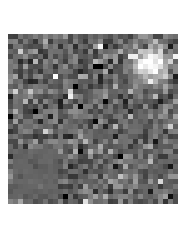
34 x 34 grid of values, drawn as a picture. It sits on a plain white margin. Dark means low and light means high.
One bump rises in the top right. The halves do not mirror each other. In the bottom left lies a patch that is calmer than the rest. The ninth with the highest average is the top right. No regular stripes run through it. The bottom left is the calmest part.
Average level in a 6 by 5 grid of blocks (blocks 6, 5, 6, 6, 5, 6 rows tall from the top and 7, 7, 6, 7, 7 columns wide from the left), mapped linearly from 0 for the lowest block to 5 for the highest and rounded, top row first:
1 1 1 2 5
1 1 0 2 5
1 1 1 1 1
1 1 1 1 1
1 1 0 1 1
1 0 2 2 1
